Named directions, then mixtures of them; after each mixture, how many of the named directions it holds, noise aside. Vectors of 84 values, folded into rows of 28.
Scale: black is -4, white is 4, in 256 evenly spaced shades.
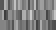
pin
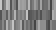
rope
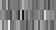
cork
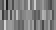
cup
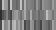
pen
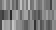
three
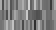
two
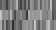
two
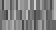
three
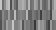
one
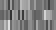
three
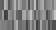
one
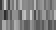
three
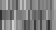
two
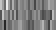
two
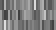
three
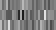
one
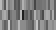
three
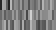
three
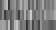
three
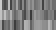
two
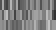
two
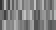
three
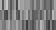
three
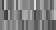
three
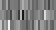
one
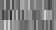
three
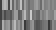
two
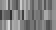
three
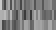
three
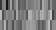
two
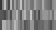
three
